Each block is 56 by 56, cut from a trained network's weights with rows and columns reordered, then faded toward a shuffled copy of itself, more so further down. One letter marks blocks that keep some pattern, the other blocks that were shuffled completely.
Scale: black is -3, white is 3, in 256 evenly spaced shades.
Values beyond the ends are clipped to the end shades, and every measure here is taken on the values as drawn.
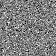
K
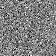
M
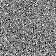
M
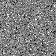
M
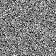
K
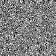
M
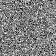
K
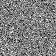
K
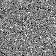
K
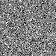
K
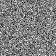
M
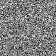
M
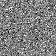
M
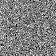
M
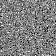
M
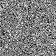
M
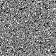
M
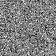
K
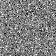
K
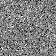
K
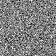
M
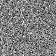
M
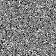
M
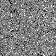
M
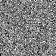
K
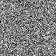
M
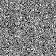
M
